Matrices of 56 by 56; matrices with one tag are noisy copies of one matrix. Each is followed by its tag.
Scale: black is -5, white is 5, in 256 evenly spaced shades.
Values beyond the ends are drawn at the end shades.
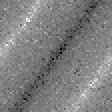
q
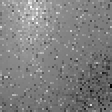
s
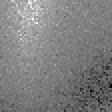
s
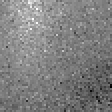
s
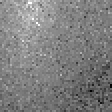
s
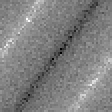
q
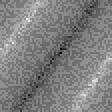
q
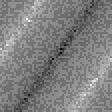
q
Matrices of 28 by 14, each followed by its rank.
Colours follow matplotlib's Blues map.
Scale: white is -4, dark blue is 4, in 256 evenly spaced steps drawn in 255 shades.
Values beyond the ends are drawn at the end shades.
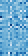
three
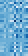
two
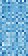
three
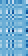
one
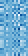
two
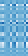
one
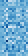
three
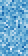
full rank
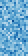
full rank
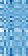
two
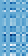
one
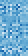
three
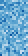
full rank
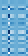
one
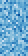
full rank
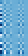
one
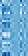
two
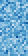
full rank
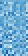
three
